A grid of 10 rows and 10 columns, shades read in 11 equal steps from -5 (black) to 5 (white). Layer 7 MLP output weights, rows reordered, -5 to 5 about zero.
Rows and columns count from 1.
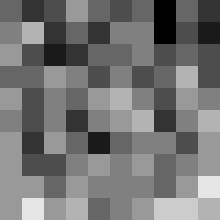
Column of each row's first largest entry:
4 2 1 9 6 7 1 1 10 2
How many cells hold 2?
7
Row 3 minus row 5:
0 0 -4 -2 -2 -3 0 0 -2 -2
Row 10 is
1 4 1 2 -1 0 1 3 3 2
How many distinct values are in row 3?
6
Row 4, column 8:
-1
